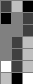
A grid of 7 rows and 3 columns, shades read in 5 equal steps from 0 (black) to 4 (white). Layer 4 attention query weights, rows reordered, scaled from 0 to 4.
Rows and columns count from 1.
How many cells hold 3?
5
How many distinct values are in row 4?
3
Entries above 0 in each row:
2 2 3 3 3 3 2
